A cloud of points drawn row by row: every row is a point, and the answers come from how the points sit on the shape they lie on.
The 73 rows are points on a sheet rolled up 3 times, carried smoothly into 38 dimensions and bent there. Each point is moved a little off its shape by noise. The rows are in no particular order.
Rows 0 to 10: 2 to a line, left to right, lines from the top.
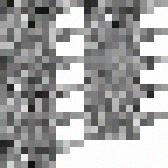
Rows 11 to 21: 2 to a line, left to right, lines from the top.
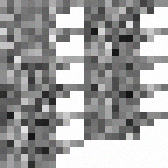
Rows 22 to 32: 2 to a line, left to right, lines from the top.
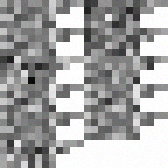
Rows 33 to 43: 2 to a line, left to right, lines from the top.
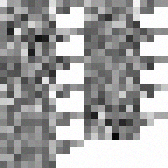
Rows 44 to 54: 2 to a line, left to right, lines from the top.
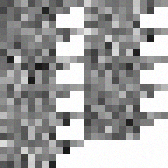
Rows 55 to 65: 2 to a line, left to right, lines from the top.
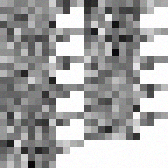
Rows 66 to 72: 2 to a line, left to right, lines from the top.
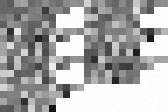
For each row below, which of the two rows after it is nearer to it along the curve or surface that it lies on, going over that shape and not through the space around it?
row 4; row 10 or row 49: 49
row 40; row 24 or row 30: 24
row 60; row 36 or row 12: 12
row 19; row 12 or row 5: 12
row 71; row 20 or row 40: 20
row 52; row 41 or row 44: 44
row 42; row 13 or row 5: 13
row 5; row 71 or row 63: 71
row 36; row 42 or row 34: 42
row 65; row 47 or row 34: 34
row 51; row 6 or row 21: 21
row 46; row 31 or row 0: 31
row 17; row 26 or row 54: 26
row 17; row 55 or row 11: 55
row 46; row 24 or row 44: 44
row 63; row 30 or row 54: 30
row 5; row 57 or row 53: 53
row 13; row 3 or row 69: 3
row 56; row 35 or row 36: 35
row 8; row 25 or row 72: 25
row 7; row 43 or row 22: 22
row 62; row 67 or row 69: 67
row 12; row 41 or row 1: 1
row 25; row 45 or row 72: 45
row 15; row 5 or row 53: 53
